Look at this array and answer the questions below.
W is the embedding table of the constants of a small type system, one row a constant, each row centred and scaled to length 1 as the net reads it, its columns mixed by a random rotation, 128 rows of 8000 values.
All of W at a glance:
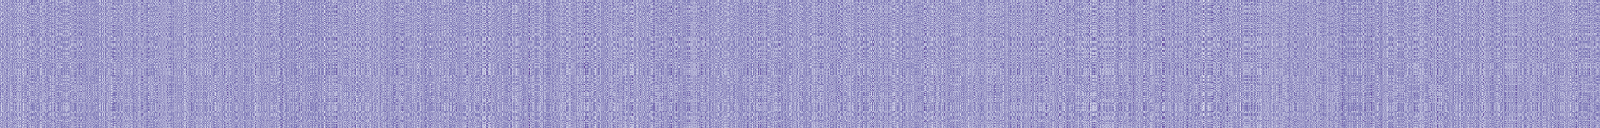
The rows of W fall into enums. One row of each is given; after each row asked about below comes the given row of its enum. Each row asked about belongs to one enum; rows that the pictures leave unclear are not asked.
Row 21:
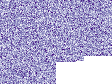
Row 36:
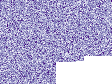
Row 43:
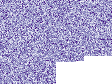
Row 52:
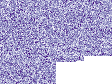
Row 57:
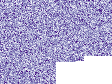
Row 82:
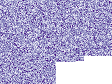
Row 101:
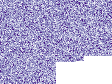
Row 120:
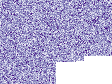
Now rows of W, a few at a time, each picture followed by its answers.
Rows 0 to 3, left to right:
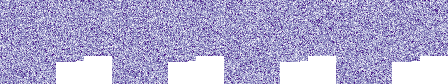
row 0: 21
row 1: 21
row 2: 120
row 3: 57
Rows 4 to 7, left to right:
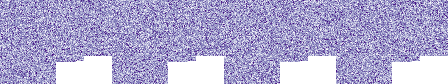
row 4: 21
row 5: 82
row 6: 43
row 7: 101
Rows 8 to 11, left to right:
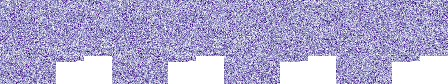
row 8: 52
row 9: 52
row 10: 43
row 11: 101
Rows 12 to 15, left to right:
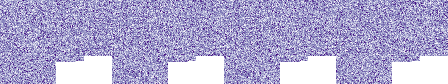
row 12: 82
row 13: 21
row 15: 101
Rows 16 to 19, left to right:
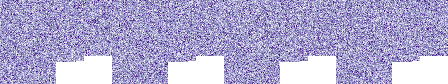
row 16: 120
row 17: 36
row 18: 82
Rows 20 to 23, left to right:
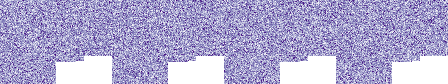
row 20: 82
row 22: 101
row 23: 120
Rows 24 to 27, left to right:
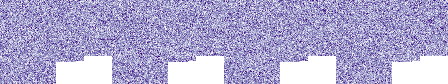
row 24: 43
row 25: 52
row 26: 57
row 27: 120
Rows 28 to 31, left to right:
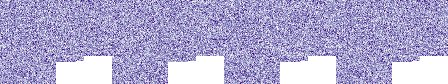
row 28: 21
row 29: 43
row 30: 52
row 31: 21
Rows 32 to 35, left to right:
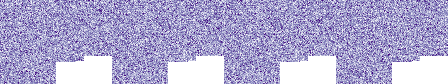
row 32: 57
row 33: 120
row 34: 120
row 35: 21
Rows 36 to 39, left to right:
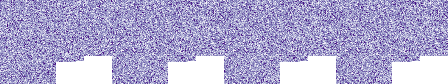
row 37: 101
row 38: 101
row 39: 101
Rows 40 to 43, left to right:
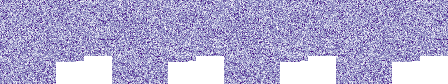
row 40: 43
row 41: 52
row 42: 52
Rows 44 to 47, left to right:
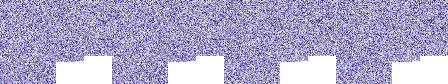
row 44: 43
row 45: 43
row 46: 120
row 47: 120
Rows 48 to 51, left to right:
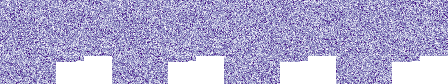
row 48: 52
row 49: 52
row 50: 43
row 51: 101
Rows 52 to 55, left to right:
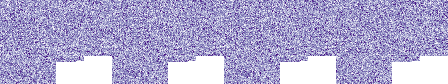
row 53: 21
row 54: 21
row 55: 101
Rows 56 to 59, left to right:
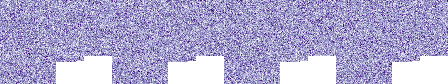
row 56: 52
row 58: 120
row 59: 36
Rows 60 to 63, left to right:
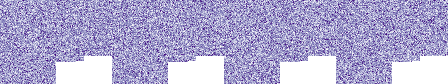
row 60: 82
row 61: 21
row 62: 43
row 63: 120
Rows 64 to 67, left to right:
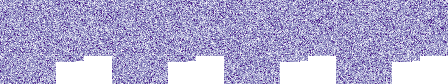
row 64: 101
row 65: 101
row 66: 120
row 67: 120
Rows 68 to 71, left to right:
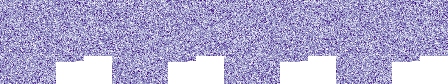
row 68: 101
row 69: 57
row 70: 43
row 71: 101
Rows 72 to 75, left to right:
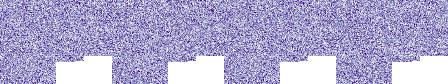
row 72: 101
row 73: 57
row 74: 101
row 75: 52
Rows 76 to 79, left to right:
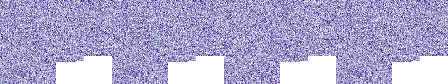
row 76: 21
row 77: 21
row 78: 43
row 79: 21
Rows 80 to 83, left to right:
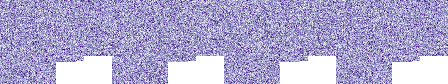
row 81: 43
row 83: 21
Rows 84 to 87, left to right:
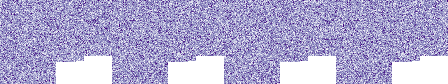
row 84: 120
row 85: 36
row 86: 43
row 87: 36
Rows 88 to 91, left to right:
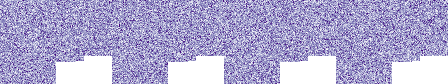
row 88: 82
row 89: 36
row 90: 43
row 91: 120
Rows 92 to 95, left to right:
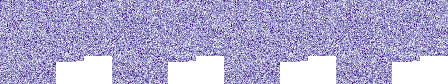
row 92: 36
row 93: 52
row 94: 36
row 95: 52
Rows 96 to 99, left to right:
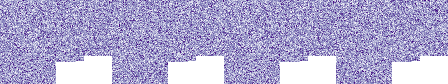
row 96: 82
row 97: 36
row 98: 82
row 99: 57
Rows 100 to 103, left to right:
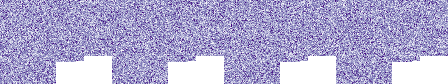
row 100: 43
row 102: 36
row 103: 52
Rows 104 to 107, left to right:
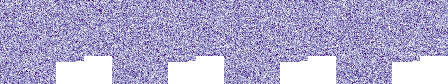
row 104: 57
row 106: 21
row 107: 52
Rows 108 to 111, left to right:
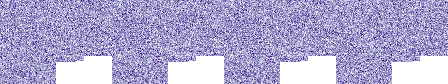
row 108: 21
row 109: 52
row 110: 52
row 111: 82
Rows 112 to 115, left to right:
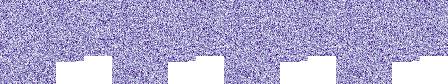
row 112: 43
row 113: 21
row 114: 21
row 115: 21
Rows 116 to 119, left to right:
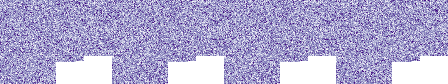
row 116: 101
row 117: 43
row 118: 43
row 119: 57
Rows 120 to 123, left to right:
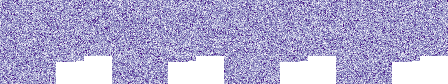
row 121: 52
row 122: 101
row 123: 36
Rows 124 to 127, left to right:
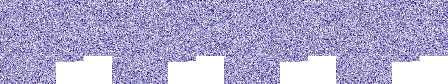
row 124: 101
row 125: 57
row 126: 43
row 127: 101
